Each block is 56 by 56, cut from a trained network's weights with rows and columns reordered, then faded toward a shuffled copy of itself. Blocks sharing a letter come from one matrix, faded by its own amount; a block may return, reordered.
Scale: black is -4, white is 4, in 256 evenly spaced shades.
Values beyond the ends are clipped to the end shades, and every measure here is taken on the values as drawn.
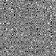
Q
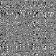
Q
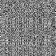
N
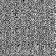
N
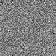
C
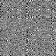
Q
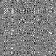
Q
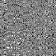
Q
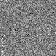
C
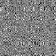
Q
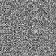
C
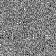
C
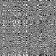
Q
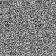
C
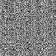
N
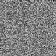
C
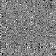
Q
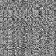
N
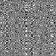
Q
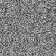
C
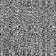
N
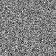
C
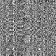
N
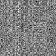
N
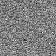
C
